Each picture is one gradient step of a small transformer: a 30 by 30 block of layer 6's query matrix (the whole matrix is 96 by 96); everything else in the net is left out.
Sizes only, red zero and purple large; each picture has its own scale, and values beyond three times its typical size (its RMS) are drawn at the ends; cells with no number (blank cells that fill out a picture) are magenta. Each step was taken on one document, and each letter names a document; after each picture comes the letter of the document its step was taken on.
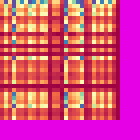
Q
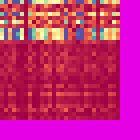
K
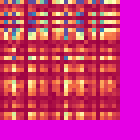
K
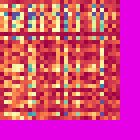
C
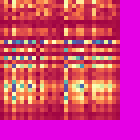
Q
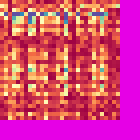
C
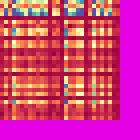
Q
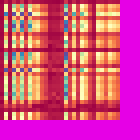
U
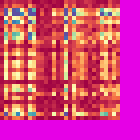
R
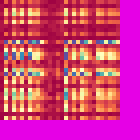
U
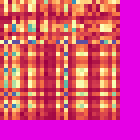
K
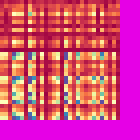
C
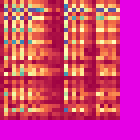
U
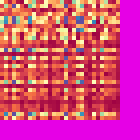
K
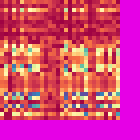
U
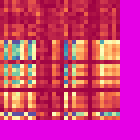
R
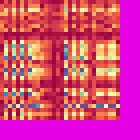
U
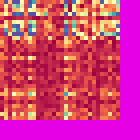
R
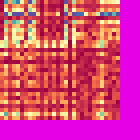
R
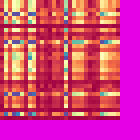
R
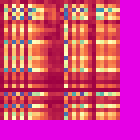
U
